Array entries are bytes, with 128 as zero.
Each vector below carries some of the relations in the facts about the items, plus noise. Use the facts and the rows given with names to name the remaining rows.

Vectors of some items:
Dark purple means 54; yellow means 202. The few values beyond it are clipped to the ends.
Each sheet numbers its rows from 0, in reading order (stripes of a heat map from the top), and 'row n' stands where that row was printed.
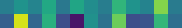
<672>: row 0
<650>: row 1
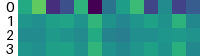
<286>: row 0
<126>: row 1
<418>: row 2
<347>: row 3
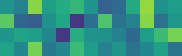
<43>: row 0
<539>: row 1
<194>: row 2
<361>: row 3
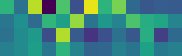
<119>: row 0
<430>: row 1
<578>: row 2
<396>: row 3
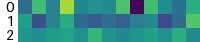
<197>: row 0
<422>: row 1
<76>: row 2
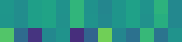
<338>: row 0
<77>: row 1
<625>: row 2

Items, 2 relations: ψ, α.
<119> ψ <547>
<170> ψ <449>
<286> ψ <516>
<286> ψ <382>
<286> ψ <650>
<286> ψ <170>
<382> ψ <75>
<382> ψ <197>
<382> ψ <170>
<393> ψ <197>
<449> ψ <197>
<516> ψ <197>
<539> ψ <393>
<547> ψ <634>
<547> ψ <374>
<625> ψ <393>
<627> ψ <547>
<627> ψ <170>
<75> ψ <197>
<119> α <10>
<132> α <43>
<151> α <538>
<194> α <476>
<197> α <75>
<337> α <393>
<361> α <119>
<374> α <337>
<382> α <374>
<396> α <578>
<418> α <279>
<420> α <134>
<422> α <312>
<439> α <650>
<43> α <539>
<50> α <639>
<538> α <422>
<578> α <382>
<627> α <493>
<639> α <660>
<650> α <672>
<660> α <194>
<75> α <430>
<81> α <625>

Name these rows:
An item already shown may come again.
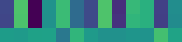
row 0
<75>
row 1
<75>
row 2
<476>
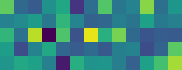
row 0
<539>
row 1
<396>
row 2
<119>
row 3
<538>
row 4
<660>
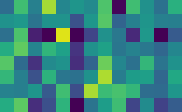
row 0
<197>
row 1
<449>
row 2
<382>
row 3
<516>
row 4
<625>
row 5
<393>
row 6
<547>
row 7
<286>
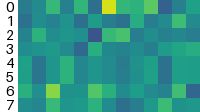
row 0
<634>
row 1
<439>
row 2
<170>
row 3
<50>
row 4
<312>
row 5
<312>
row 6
<10>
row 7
<132>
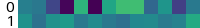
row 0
<627>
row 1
<151>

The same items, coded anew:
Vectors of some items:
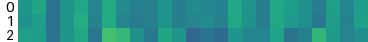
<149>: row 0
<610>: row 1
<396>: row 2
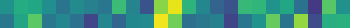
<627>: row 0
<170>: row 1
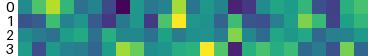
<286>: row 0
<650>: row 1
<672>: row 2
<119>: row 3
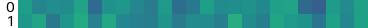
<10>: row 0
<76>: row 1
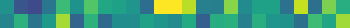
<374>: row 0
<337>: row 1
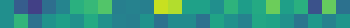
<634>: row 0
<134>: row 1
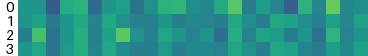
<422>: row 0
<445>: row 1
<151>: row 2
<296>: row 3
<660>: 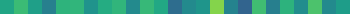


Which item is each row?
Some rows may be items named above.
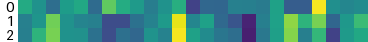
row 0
<578>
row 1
<516>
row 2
<449>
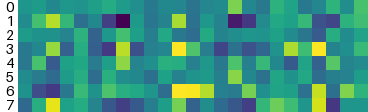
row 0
<476>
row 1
<286>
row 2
<361>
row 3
<197>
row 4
<538>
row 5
<672>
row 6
<374>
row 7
<625>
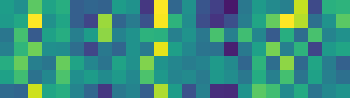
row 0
<382>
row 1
<75>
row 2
<538>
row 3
<449>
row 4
<639>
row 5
<50>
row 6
<539>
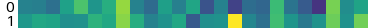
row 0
<43>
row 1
<194>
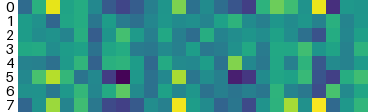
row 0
<625>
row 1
<312>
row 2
<361>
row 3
<430>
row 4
<439>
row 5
<286>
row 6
<132>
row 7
<393>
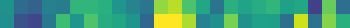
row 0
<547>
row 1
<374>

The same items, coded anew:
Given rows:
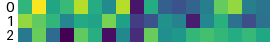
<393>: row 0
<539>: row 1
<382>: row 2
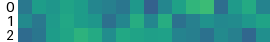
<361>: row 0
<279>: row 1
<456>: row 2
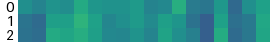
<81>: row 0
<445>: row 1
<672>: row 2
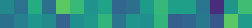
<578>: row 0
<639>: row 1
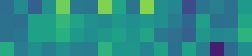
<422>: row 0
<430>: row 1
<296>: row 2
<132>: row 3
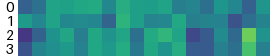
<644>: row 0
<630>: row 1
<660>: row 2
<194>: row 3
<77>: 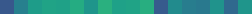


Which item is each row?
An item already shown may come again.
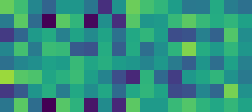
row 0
<627>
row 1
<382>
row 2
<660>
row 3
<197>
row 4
<476>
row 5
<625>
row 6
<660>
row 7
<382>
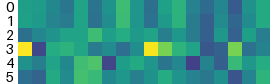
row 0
<151>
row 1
<151>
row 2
<476>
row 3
<547>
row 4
<337>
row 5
<396>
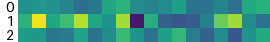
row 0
<50>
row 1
<393>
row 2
<151>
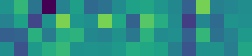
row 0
<286>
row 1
<538>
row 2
<650>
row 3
<634>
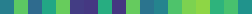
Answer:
<75>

